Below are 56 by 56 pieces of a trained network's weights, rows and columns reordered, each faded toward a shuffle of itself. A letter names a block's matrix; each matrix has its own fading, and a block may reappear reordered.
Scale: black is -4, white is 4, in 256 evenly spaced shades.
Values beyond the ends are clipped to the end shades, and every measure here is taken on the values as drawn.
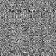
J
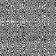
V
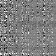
V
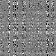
V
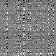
V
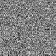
J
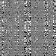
V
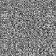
J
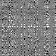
V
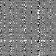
V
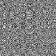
J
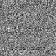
J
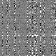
V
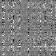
V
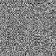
J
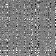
V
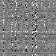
V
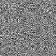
J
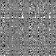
V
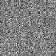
J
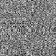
J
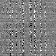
V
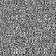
J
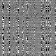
V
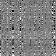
V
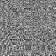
J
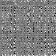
V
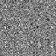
J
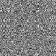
J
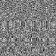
J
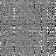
V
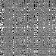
V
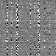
V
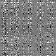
V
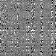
V
